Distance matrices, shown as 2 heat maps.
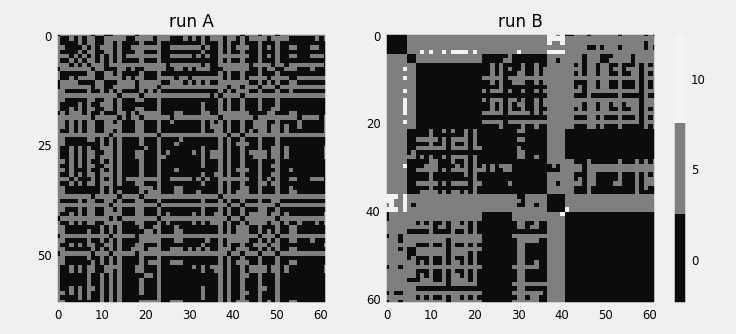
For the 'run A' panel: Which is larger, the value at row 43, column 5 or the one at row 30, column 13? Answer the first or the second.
the first
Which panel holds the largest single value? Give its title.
run B
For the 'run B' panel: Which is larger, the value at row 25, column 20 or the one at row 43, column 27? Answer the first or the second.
the first
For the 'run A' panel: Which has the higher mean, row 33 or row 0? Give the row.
0
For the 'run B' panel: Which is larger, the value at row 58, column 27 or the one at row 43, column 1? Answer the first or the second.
the second
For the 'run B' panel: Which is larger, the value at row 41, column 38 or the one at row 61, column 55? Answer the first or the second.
the first
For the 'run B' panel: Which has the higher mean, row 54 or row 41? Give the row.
41
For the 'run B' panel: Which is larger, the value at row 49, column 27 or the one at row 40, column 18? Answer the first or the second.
the second
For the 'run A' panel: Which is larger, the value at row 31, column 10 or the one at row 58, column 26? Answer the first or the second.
the first
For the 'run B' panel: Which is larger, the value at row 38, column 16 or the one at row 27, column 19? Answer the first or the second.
the first
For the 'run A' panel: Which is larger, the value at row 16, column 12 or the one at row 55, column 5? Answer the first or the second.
the first
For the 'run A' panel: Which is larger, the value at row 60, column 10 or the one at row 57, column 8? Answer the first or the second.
the first
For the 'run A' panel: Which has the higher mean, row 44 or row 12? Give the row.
12
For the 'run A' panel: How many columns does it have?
62
